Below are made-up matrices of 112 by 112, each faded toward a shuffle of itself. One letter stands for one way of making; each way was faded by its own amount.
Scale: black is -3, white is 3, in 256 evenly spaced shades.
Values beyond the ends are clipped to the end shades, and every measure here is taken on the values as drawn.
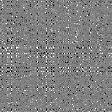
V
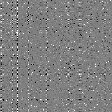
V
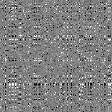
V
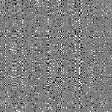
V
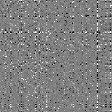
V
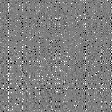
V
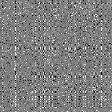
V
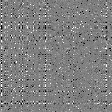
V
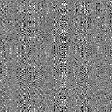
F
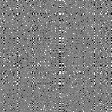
V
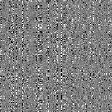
F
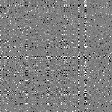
V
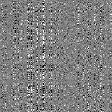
F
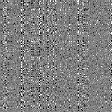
F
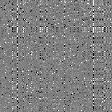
V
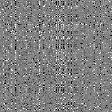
V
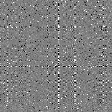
V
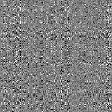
F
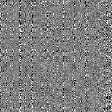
F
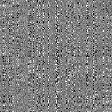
F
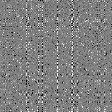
V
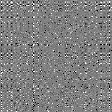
V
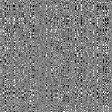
F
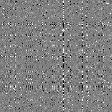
V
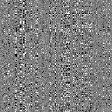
F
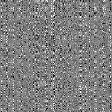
F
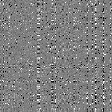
V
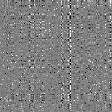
V
